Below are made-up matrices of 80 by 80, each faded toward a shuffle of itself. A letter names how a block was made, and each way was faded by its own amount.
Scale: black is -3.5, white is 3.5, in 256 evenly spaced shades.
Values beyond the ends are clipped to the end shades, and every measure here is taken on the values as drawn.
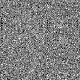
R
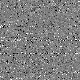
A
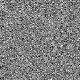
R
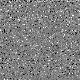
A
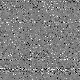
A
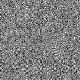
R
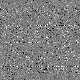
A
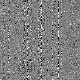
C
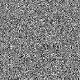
R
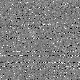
A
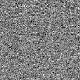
R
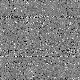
A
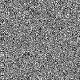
R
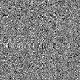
R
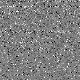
A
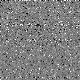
A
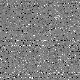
A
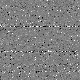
A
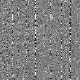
C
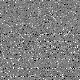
A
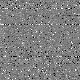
A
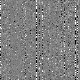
C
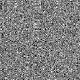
R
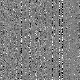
C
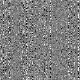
C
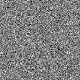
R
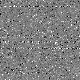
A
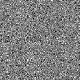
R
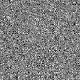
R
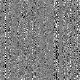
C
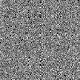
R
